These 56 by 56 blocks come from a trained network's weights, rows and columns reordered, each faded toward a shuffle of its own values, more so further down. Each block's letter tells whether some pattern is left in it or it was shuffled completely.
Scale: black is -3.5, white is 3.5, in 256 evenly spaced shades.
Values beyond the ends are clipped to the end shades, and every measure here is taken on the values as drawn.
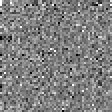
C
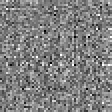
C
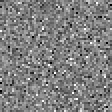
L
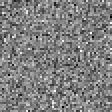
L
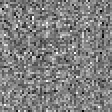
C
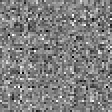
C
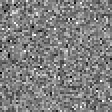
L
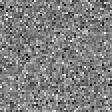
L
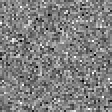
L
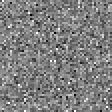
L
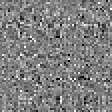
C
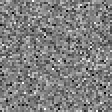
L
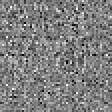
C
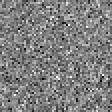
L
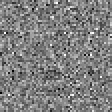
C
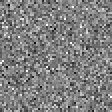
L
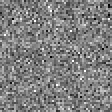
L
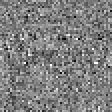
C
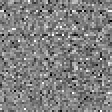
C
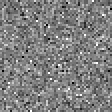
L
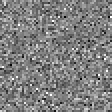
L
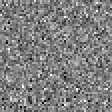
C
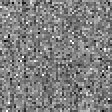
C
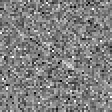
L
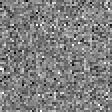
C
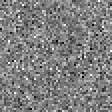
L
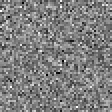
L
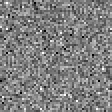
L
